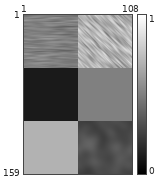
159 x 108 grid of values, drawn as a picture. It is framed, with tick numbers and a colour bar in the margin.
It is made of 3 by 2 panels. Panel 1,1: middling, streaked across, faint in contrast. Panel 1,2: high, slanting down to the right. Panel 2,1: very low, flat. Panel 2,2: middling, flat. Panel 3,1: high, flat. Panel 3,2: low, smooth, faint in contrast.
